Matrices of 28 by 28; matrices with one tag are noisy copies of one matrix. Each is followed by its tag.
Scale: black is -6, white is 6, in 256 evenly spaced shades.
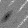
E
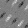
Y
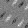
Y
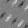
Y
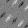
Y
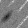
E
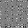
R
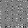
R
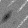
E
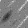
E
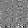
R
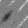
E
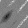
E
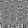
R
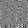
R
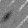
E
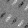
Y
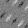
Y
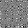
R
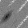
E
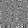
R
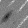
E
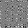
R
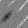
E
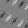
Y
